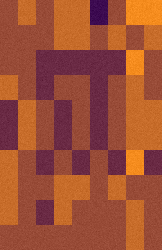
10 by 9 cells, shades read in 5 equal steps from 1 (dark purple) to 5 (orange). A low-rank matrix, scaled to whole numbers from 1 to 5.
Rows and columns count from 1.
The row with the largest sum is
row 1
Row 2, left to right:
3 3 3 4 4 3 4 3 4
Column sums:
32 33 26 31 31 24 30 41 34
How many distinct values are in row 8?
2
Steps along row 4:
down down up same down up up down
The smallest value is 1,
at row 1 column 6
